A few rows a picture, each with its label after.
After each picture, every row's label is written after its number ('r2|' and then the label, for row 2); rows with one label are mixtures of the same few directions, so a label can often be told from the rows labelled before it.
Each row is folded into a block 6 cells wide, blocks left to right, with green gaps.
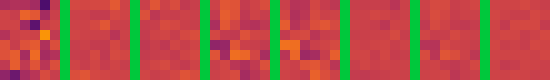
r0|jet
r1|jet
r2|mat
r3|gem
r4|gem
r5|jet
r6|gem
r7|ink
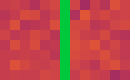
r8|ink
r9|mat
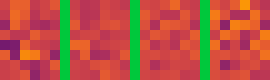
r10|gem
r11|gem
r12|ink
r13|ink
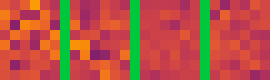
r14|ink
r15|gem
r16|jet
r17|mat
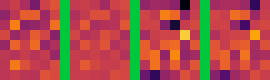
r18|ink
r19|ink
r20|jet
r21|jet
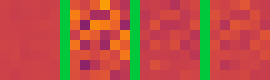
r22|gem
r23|ink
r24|ink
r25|ink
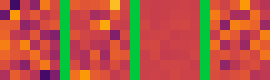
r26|mat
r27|jet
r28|gem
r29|ink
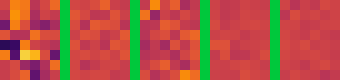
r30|gem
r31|ink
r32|mat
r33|gem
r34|mat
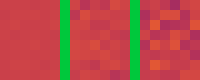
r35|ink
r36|mat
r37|ink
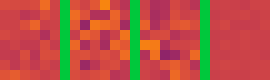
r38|jet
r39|ink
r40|gem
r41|ink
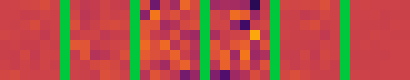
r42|jet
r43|gem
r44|mat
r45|jet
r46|jet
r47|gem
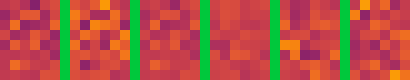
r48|ink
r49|ink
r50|ink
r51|gem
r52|gem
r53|mat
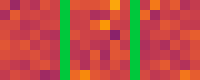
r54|mat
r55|jet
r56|mat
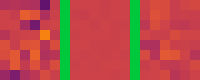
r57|jet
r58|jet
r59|gem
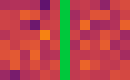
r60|jet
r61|ink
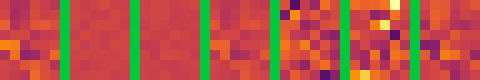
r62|gem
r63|ink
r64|gem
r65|gem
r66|mat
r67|jet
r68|gem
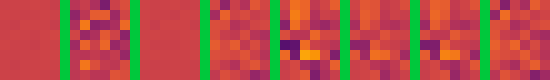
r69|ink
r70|ink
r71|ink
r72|mat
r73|gem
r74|gem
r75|gem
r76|mat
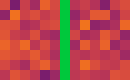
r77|mat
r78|ink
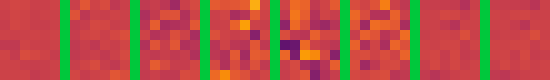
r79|gem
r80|mat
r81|ink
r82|jet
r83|gem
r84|ink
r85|jet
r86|jet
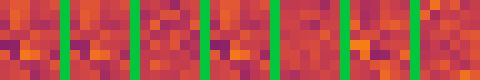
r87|gem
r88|gem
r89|ink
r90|gem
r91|jet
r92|gem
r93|mat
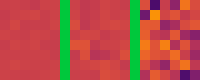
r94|ink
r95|gem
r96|mat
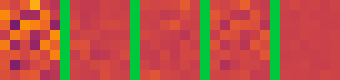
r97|ink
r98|gem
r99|jet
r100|ink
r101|mat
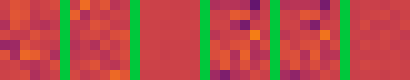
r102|gem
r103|mat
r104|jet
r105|jet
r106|jet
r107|ink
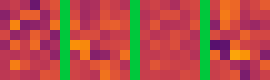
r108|ink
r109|gem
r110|ink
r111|gem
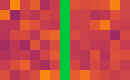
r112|mat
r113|jet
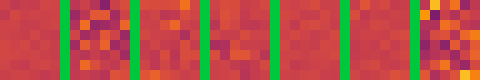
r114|mat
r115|ink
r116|jet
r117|gem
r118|ink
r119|mat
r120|mat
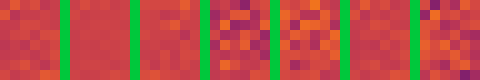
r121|mat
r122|mat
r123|jet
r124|ink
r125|ink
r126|mat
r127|mat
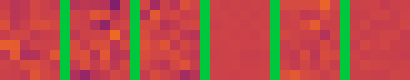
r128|gem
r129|jet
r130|mat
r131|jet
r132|jet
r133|ink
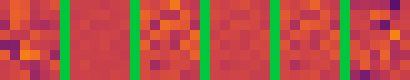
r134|gem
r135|ink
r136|ink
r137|ink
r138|ink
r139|jet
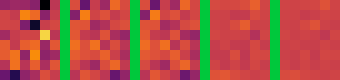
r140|jet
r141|mat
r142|mat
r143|jet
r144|jet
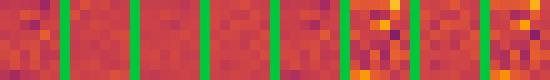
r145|jet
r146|mat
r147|jet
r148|ink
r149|jet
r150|jet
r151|ink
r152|jet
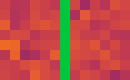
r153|gem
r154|mat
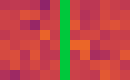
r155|jet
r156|gem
